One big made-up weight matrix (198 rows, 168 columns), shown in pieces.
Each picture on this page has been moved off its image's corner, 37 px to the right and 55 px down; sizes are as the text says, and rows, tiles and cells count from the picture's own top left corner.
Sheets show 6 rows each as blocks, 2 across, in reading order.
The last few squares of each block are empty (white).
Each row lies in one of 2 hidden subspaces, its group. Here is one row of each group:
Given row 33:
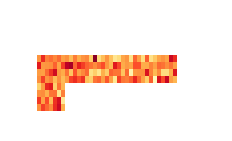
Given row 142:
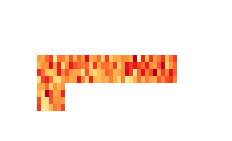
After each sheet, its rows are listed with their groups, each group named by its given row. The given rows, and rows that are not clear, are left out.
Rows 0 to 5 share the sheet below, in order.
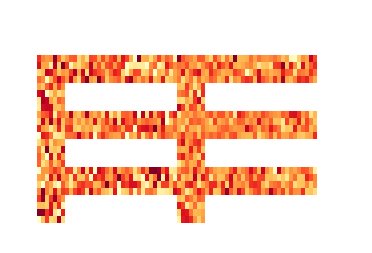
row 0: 142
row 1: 33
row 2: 142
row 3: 33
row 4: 33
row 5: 142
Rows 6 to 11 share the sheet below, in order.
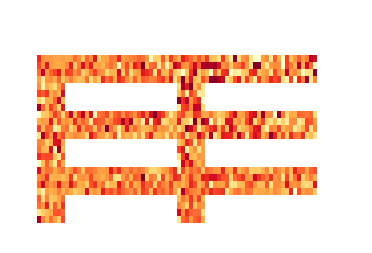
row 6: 33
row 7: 33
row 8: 33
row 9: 142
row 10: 33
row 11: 33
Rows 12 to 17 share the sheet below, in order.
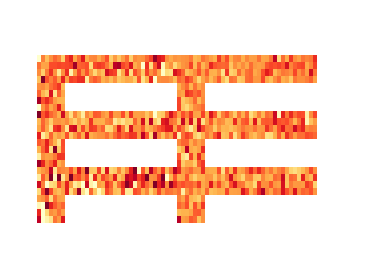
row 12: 33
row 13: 142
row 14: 33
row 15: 142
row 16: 142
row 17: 33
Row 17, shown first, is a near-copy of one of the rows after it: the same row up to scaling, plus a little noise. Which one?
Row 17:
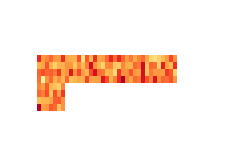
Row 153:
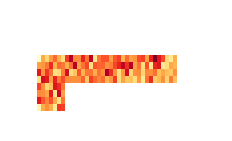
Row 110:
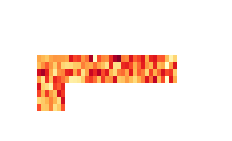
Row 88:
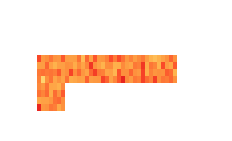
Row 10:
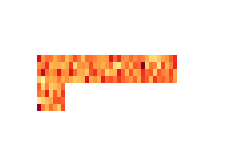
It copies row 88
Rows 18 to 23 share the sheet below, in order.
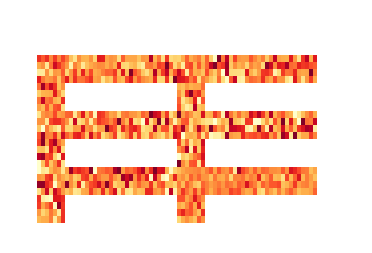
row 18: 33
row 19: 142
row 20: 33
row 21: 33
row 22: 33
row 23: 33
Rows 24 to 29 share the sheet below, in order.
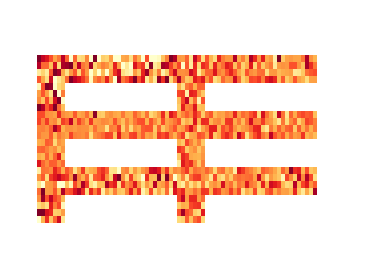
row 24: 33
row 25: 142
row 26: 33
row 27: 142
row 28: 33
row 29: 33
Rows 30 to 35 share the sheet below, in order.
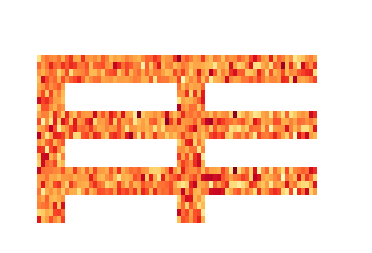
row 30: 33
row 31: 33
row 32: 142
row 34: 33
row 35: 33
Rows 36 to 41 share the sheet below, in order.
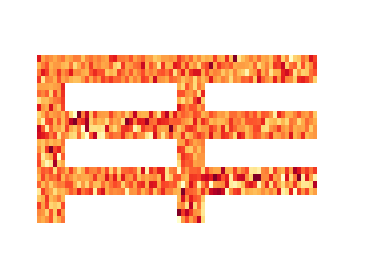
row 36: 33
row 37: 33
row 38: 142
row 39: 142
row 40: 142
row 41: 33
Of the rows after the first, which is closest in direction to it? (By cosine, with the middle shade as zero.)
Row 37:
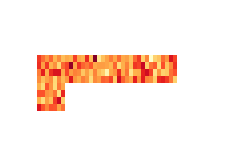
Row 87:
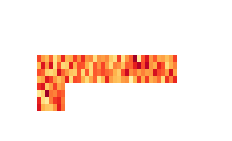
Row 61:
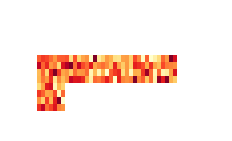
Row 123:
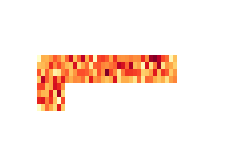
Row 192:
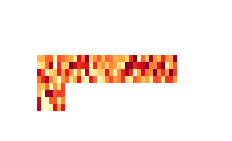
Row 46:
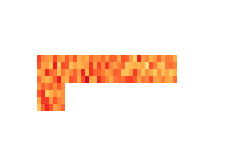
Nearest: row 61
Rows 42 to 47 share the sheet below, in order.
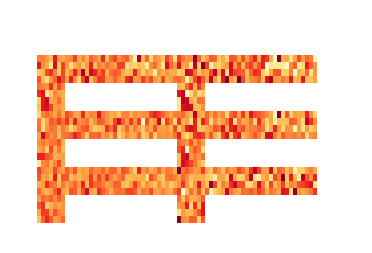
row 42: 142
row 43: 142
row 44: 33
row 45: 142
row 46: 142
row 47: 33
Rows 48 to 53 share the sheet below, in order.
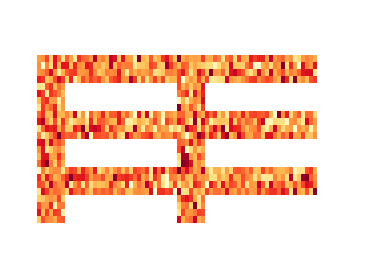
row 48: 142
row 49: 33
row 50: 142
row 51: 142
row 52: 33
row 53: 33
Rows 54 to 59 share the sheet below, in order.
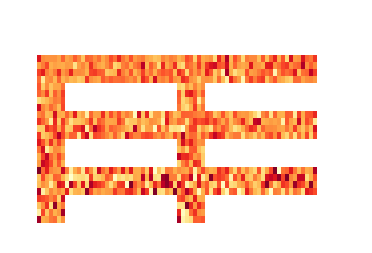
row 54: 33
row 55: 142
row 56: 142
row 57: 33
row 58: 33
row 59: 142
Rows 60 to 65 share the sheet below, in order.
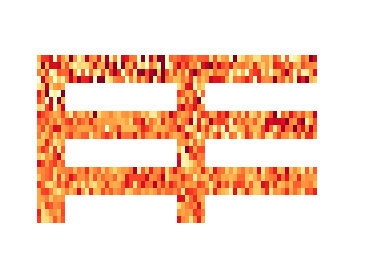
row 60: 142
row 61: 33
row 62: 33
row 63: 142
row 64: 142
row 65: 142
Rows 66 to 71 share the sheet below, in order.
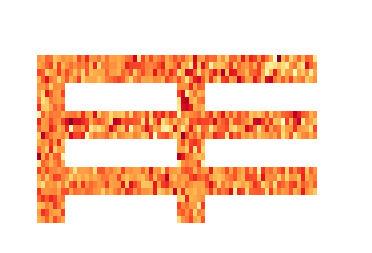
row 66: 142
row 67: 142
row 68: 33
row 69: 33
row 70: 33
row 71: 142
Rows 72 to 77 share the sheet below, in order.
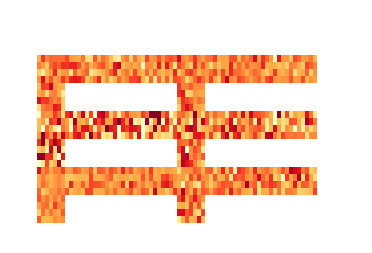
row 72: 33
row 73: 142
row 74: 33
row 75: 142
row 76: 33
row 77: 33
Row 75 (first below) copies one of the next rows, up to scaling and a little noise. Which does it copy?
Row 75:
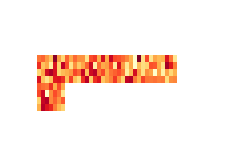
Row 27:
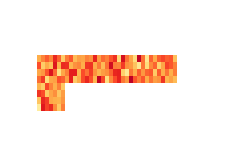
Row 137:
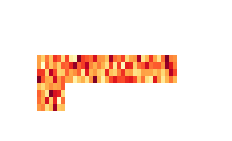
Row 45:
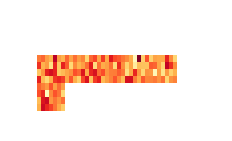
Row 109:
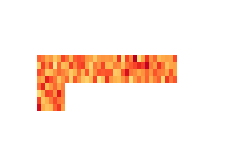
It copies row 45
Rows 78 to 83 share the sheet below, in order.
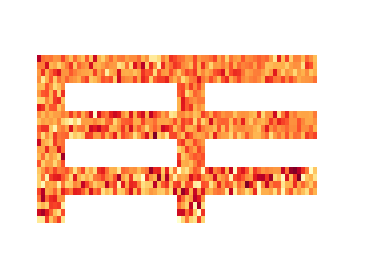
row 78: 33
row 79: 142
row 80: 33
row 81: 142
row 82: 33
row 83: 33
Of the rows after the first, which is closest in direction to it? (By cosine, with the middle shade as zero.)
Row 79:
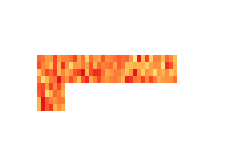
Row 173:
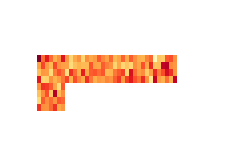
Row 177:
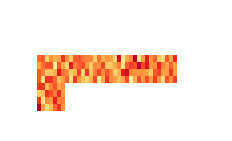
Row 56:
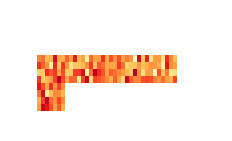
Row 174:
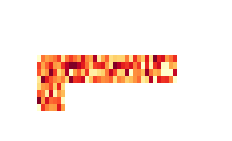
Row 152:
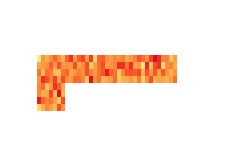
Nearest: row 56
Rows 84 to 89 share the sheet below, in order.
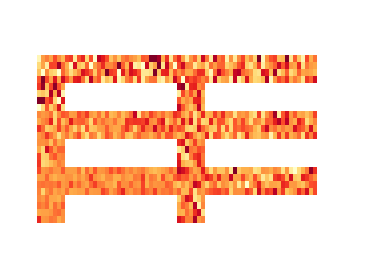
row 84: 33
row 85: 142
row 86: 142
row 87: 142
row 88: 33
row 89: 33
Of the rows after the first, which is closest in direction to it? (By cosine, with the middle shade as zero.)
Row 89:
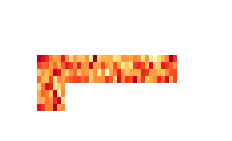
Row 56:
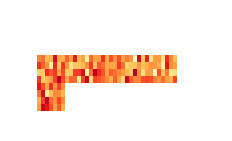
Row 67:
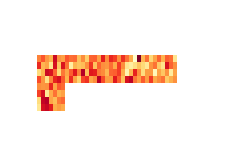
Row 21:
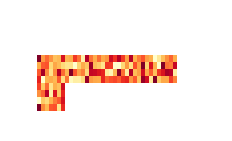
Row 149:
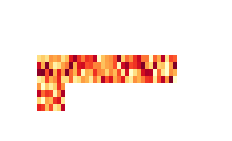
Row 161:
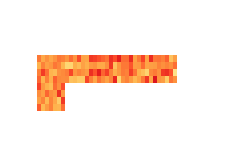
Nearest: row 21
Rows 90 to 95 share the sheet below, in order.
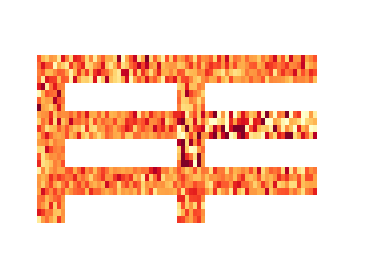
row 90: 142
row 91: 142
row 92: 142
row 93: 142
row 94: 33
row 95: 142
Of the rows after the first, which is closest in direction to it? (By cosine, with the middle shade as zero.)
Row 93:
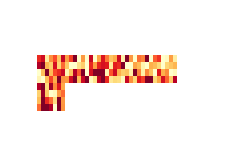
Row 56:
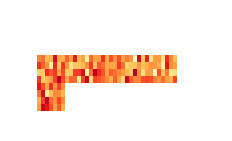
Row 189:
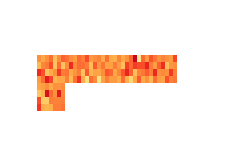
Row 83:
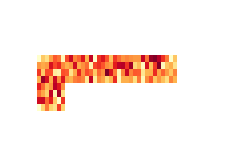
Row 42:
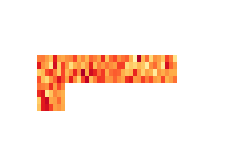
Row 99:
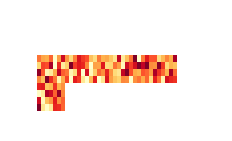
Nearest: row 56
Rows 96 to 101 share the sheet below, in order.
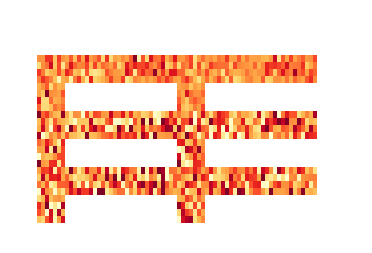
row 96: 142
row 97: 142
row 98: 33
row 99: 142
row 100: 142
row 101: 142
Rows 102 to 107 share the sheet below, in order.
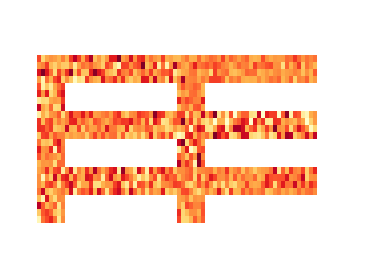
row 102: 33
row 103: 33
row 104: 33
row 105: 142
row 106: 142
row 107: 142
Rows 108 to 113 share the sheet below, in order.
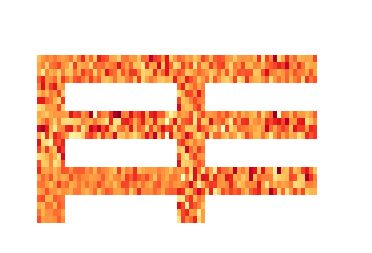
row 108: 33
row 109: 142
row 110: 33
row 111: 142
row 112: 142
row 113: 142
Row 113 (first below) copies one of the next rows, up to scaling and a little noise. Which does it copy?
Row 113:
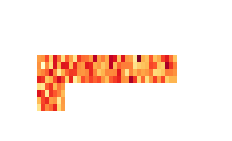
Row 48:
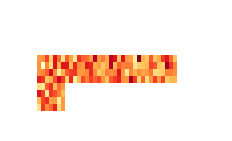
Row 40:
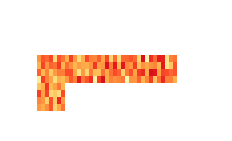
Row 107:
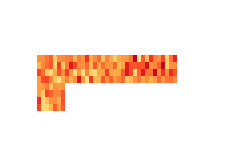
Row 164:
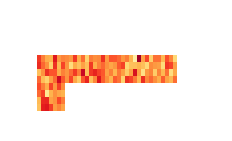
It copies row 48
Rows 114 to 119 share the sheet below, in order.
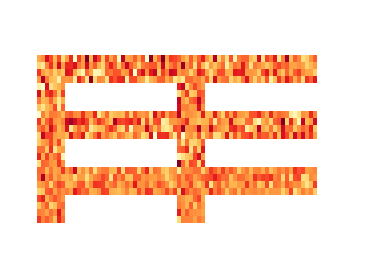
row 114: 142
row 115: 142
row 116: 33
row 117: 33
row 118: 142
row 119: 33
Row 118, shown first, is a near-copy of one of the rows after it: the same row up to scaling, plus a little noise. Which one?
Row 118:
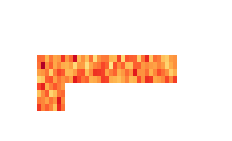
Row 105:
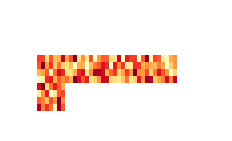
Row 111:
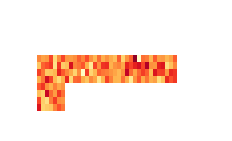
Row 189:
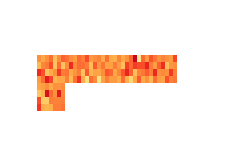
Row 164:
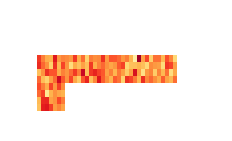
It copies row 105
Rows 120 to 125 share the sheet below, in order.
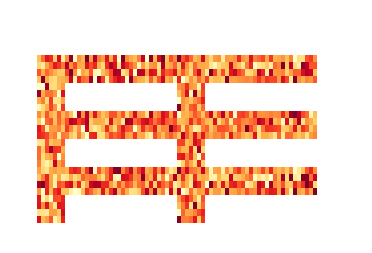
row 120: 142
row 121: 33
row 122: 142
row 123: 33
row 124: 33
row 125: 33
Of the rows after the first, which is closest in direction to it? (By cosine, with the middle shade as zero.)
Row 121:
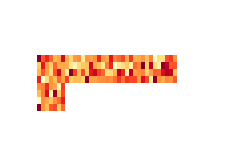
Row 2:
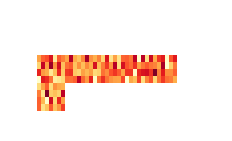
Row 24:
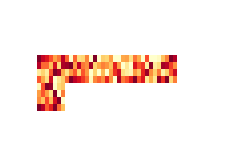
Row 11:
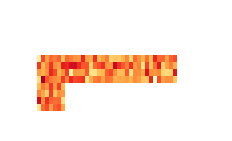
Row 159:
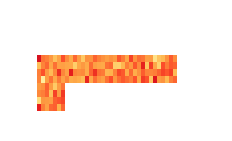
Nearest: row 159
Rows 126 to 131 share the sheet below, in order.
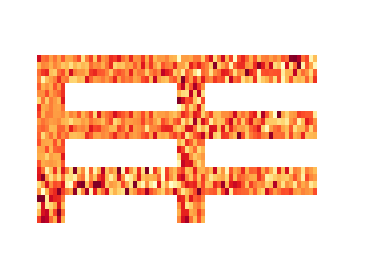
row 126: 33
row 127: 33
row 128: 33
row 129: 142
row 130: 142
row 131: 142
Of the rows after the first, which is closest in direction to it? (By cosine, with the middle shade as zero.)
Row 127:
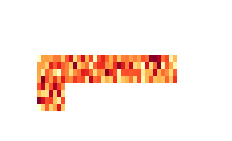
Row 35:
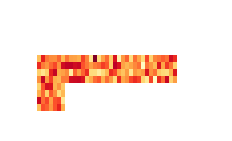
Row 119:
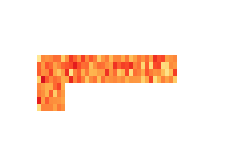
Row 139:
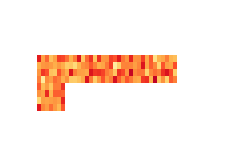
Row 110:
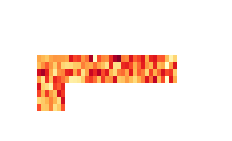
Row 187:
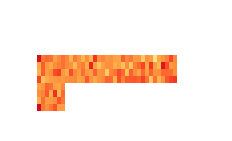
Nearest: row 119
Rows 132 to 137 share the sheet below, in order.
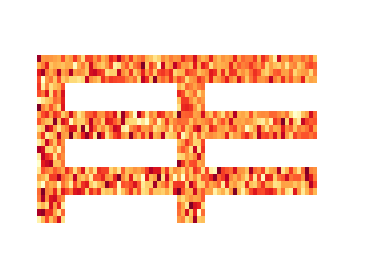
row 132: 33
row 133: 142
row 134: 142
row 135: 33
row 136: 33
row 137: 142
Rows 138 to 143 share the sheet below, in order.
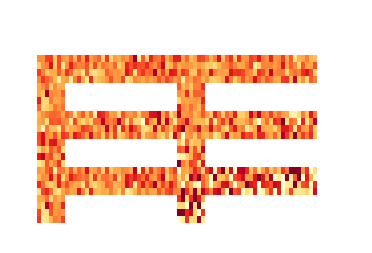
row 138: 142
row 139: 33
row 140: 33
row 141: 33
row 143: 33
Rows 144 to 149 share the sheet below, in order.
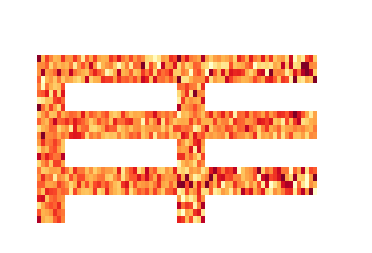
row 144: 33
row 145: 33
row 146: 33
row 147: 33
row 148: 142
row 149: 33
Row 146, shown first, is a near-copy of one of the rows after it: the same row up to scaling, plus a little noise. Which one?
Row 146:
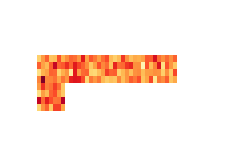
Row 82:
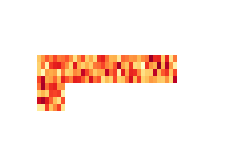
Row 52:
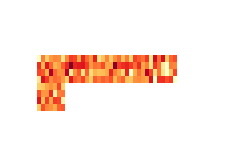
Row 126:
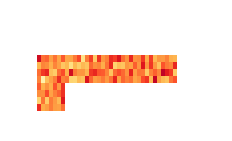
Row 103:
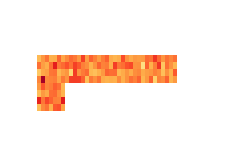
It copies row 103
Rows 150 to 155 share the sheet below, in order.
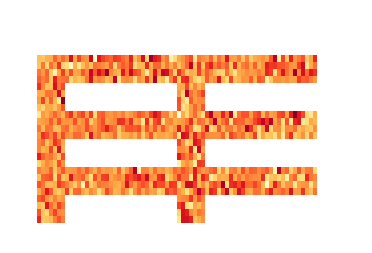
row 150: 33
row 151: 142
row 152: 33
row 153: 33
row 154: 142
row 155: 142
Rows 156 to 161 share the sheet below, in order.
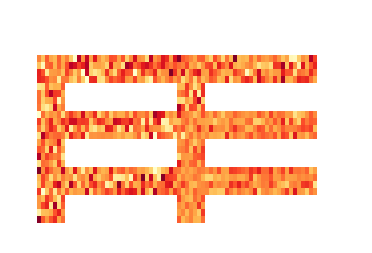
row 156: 142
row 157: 33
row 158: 33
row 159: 33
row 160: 33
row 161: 33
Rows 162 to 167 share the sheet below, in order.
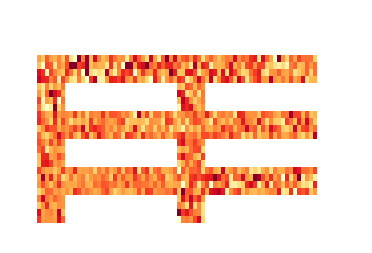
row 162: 142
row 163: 142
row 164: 142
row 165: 33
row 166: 142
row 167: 33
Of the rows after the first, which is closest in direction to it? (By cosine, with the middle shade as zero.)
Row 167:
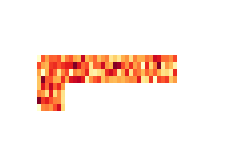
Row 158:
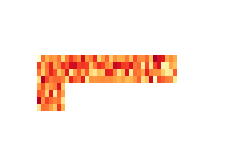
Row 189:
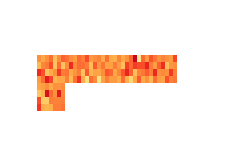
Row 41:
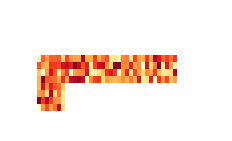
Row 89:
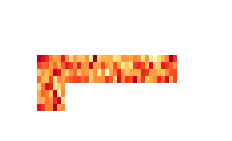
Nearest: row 41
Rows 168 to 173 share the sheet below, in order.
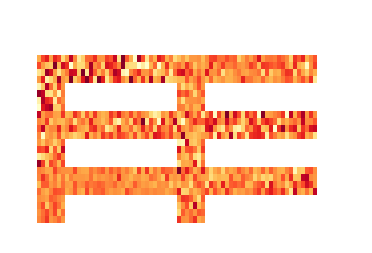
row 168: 142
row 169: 33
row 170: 33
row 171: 142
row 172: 142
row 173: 33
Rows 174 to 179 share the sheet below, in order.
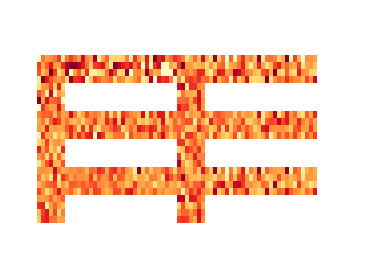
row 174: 33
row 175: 142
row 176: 142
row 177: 142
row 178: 142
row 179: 142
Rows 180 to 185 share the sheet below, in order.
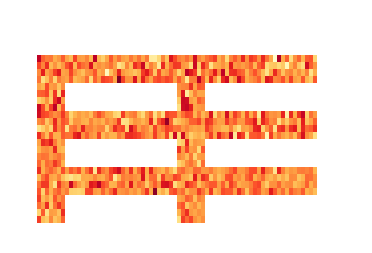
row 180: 33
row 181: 142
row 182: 33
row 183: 142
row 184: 33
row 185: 142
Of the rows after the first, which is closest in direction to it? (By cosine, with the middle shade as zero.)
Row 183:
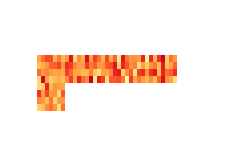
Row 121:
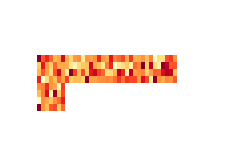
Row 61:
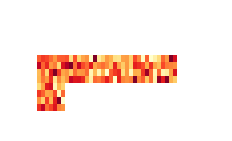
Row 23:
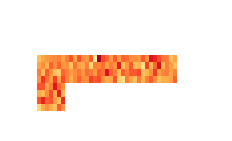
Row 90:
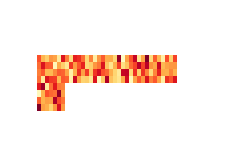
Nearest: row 61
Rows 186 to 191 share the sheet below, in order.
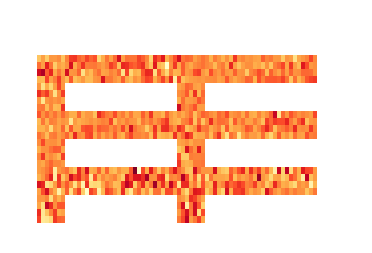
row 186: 33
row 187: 33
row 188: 33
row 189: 142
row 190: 142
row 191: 142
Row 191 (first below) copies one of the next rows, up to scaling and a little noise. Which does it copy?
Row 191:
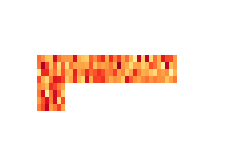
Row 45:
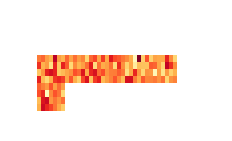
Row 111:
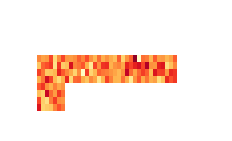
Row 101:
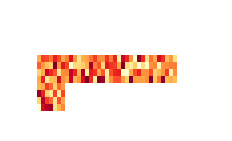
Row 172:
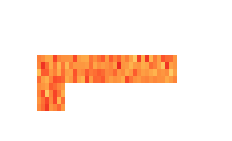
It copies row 172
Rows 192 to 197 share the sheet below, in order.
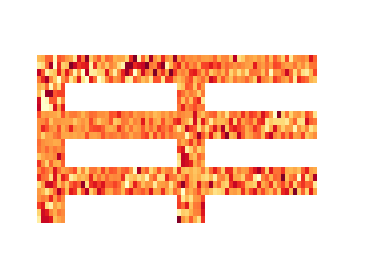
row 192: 142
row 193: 33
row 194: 33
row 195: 142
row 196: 142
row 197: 33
